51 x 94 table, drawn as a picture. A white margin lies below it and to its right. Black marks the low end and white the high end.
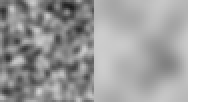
The table splits into one row of 2 panels. Panel 1,1: middling, blotchy, strong in contrast. Panel 1,2: high, smooth.
